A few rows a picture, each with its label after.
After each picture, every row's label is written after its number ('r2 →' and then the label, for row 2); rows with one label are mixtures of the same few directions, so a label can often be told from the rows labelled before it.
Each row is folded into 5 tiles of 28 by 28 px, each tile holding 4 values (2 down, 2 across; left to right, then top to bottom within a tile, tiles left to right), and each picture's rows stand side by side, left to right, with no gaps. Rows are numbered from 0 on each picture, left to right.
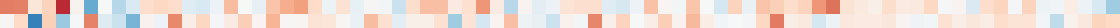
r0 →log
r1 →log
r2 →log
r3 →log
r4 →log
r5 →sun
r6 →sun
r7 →sun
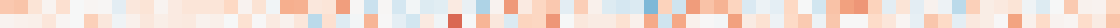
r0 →log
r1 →sun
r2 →log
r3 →log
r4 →sun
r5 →log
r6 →log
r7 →log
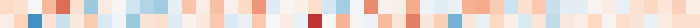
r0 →log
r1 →log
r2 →log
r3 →log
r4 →log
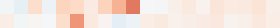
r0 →sun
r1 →log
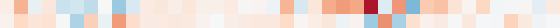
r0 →sun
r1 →sun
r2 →sun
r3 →log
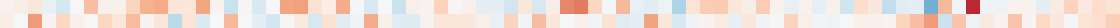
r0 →log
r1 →log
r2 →log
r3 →sun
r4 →log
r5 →log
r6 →sun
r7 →log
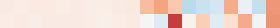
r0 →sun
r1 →log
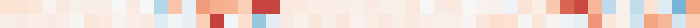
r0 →log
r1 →sun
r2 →log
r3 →sun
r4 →log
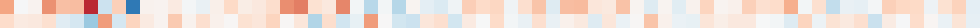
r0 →sun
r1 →log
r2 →log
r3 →log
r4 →log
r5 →sun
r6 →log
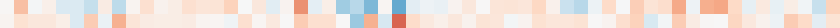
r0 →sun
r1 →sun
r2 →sun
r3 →log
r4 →log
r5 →log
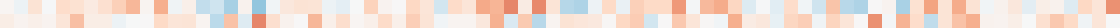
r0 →sun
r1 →sun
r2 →log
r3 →sun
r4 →log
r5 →log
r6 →log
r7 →sun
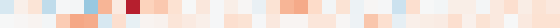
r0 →sun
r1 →log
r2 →log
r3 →log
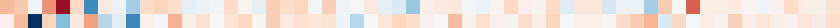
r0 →log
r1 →log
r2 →sun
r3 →log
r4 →sun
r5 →log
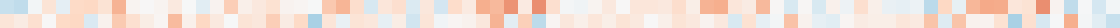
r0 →log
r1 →log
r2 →log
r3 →sun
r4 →log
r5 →log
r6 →sun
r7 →log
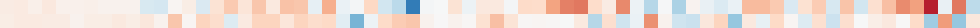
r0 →sun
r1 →log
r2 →sun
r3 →sun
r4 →log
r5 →log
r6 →sun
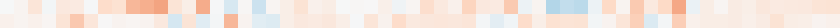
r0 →sun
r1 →log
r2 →sun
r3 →sun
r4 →log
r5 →sun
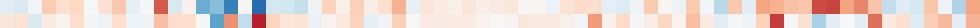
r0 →log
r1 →sun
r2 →log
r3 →sun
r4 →log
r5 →sun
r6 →log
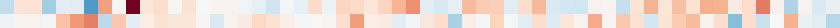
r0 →sun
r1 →sun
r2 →sun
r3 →log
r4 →log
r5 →log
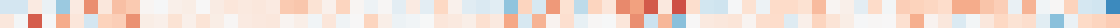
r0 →log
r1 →log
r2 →log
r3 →sun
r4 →sun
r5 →log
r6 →sun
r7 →sun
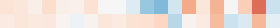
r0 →sun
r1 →log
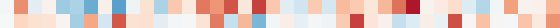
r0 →sun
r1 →sun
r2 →sun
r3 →log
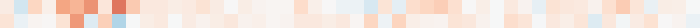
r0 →sun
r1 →log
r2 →sun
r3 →log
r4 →log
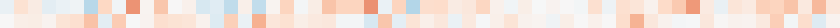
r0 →sun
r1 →sun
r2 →sun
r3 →log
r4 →sun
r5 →sun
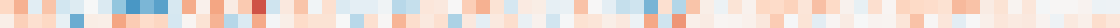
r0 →sun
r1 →log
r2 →sun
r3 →log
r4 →sun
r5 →sun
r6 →sun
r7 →sun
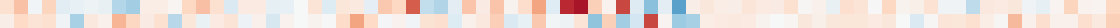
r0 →sun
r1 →log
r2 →sun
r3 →log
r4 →log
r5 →sun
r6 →sun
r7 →log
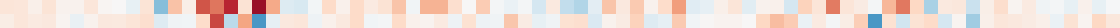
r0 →sun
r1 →sun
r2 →log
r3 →log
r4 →log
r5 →sun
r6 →log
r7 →sun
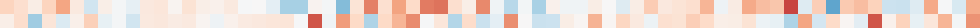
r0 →log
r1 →sun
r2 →log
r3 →log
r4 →log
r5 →sun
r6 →log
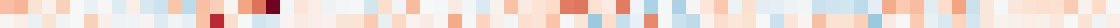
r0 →log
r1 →sun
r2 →sun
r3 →log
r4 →log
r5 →sun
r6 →log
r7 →sun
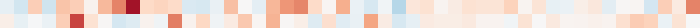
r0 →sun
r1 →log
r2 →log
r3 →sun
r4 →sun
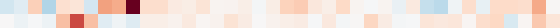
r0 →sun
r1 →log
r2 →log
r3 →log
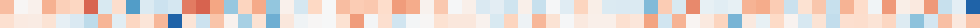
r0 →sun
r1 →log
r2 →sun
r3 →sun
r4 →sun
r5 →log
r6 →sun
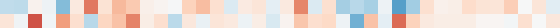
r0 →log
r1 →log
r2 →sun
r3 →sun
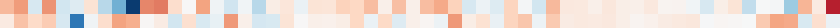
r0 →sun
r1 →log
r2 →sun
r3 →log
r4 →sun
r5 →sun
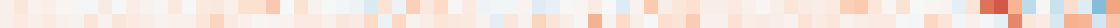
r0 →sun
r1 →sun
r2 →sun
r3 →sun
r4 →log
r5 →log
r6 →log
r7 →log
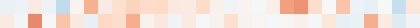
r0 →log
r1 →log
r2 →log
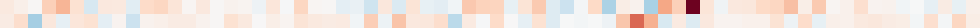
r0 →log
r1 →log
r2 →sun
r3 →log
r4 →sun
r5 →sun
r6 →sun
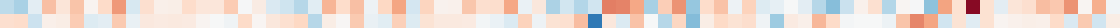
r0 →log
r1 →sun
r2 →log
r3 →sun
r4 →log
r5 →sun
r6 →sun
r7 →sun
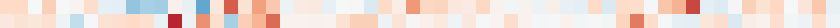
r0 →sun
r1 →log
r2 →sun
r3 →log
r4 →sun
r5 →log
